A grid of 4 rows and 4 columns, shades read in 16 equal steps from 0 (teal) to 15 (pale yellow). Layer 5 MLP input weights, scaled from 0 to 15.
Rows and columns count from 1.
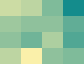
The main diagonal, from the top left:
12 8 10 7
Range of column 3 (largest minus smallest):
3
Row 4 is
11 15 8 7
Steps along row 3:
down up down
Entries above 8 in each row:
2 1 1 2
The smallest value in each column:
8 6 7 0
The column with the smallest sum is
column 4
